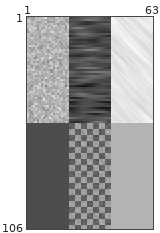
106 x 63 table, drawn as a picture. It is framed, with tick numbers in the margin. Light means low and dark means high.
It is made of 2 by 3 panels. Panel 1,1: low, fine-grained. Panel 1,2: high, streaked across. Panel 1,3: very low, slanting down to the right, faint in contrast. Panel 2,1: high, flat. Panel 2,2: middling, checkered, strong in contrast. Panel 2,3: low, flat.
